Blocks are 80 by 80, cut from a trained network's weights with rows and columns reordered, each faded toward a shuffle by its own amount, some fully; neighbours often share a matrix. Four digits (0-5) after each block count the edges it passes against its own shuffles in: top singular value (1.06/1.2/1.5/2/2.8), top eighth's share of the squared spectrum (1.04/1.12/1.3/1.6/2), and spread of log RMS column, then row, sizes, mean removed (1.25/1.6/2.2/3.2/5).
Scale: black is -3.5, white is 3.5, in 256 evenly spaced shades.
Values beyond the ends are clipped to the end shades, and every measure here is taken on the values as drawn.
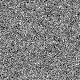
0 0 0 0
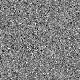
2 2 0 1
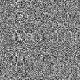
4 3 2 1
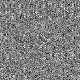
3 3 0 2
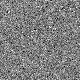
0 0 0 0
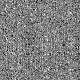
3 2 0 1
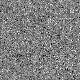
2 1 0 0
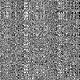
4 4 2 3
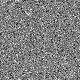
0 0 0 0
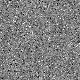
0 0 0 0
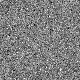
0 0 0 0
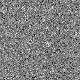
2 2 0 1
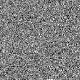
3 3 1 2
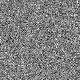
2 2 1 1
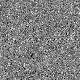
2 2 0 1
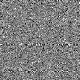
3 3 1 2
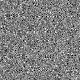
3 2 0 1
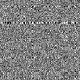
4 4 1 2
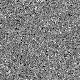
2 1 0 0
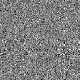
3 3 1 2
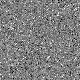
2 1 0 0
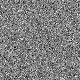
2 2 0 0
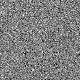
1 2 0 1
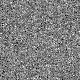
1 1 0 0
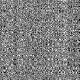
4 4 1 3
